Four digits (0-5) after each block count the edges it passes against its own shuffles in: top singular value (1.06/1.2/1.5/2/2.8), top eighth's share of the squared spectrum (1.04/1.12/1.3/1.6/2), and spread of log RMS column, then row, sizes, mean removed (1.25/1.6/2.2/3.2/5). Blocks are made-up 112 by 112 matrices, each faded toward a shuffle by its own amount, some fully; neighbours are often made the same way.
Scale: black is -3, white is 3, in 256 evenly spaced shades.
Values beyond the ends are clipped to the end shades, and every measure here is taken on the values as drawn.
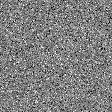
0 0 0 0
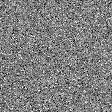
0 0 0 0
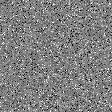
3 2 0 1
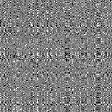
5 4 3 3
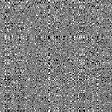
5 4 3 3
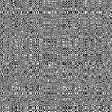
5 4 4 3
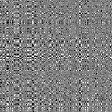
5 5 4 4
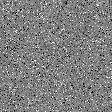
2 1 0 0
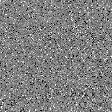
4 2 1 1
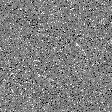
1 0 0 0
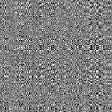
5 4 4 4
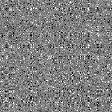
4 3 2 2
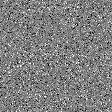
0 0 0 0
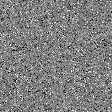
0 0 0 1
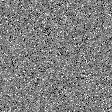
0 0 0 0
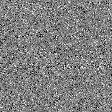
0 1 0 2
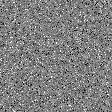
0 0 0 0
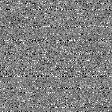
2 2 0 4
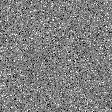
0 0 0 0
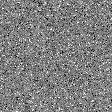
0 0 0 0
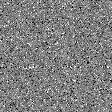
1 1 0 1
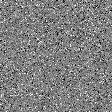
0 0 0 1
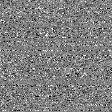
1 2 0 4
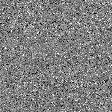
0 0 0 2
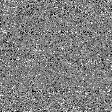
1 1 0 3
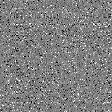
4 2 1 1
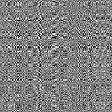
5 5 4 4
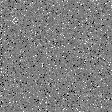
1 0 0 0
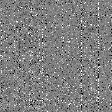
2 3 3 2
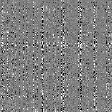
2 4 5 3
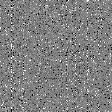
2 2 2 1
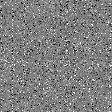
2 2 2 1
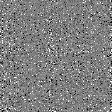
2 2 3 1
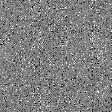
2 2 2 1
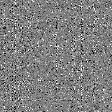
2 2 3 2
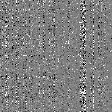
2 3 4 3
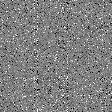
1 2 2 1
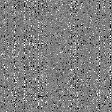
2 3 4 2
